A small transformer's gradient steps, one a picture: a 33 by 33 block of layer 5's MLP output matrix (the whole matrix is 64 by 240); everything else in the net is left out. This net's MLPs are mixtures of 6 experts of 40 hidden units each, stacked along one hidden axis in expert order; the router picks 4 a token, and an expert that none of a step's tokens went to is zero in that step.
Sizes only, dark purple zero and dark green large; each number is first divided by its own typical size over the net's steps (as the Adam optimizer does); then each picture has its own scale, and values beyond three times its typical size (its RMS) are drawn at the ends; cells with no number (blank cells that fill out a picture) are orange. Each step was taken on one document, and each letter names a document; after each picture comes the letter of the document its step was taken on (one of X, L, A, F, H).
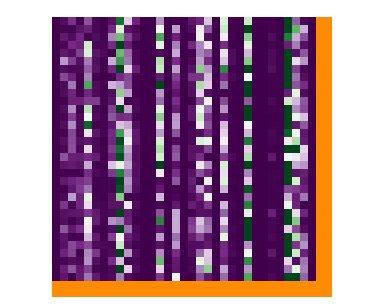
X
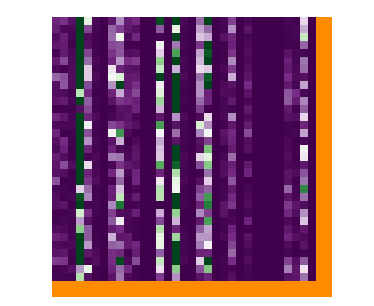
X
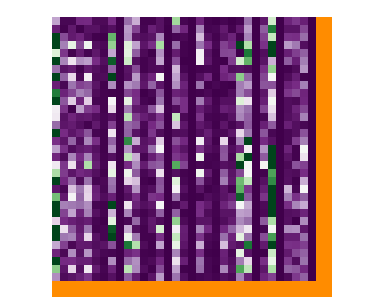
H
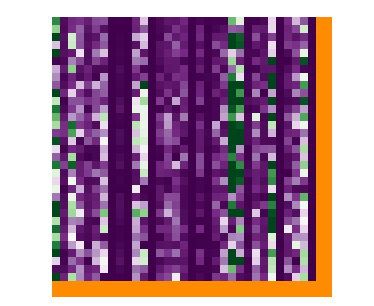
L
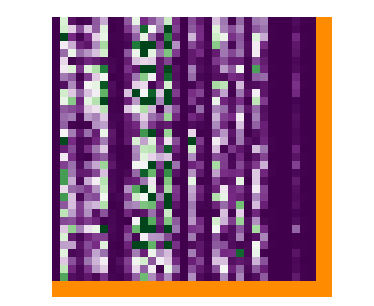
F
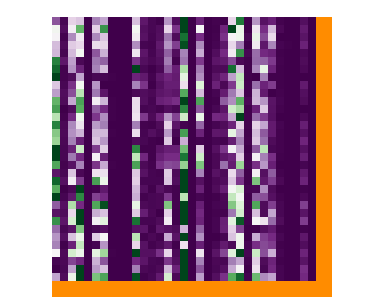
L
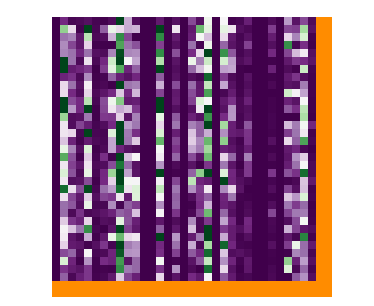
X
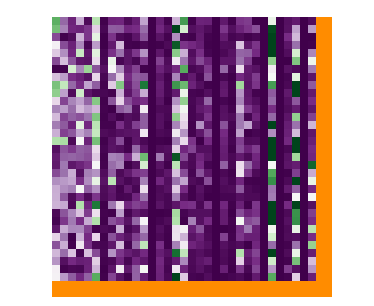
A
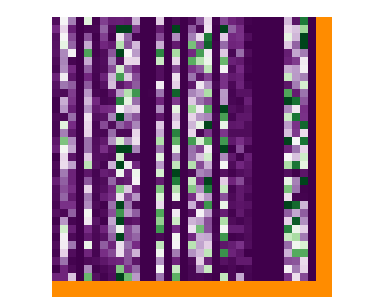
X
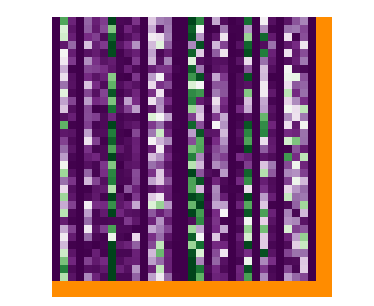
F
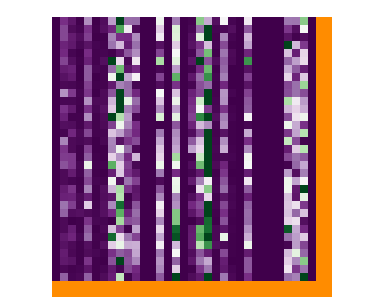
X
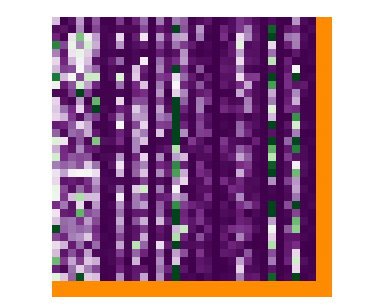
A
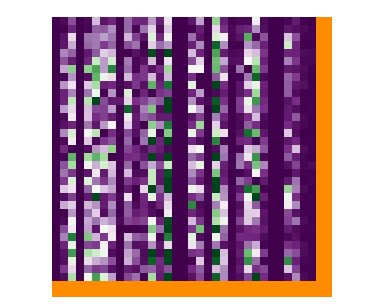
F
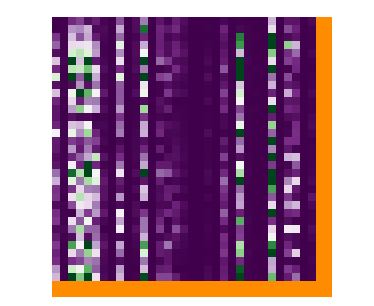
A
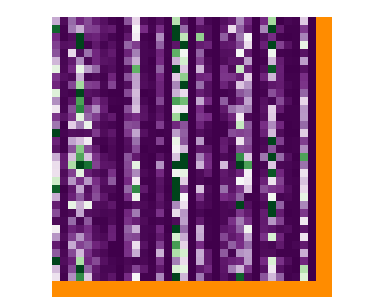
H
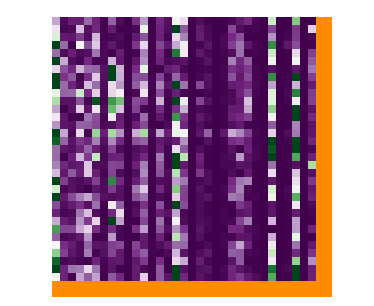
A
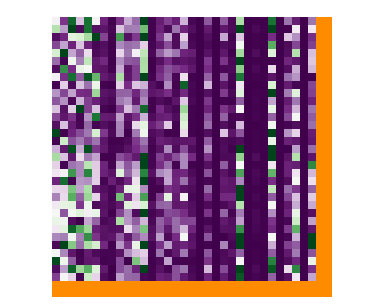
A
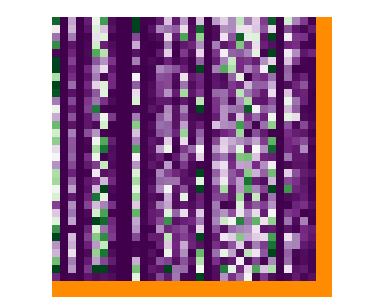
L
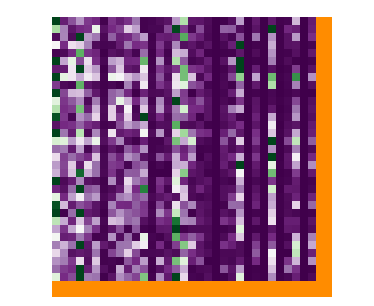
A
